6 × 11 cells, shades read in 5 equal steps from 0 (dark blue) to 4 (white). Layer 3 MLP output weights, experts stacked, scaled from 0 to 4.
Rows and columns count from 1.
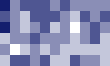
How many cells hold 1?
18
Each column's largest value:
3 4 3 2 3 3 3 4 3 3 3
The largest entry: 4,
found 2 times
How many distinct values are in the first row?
3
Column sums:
9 13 13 9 9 13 13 16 12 11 14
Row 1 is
0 2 1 1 1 2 1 2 2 2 2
